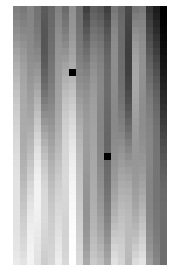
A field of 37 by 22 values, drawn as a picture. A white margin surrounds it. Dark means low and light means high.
The top right is the ninth with the lowest average. Overall the values sit about 60% of the way up the scale. The grain runs up and down. Values rise toward the bottom left. The halves do not mirror each other. Two lone cells stand out, each far lower than its neighbours.
